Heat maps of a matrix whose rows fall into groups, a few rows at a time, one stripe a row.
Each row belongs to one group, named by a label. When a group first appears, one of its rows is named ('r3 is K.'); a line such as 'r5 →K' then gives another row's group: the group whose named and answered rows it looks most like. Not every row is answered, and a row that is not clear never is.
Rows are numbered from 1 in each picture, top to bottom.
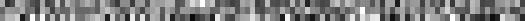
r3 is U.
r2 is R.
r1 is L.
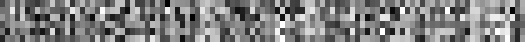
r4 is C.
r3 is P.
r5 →P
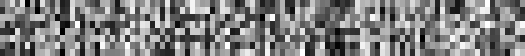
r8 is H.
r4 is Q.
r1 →R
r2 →R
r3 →U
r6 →U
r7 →H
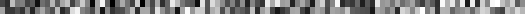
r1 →P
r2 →Q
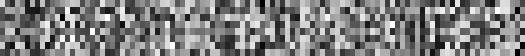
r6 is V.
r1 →L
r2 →P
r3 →H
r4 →V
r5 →U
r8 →P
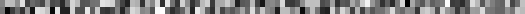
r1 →R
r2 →Q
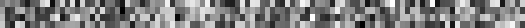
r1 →V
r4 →L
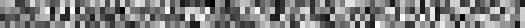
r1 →U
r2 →V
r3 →Q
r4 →P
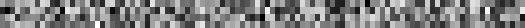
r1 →C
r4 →C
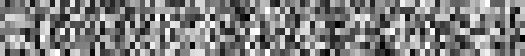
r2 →P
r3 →R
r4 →C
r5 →V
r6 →R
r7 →C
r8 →Q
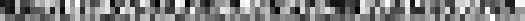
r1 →H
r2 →H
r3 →Q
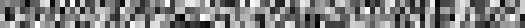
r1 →V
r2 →H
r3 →L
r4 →U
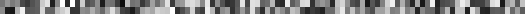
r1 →V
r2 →L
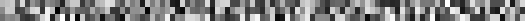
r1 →R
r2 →U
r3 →V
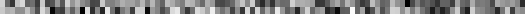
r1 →L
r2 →C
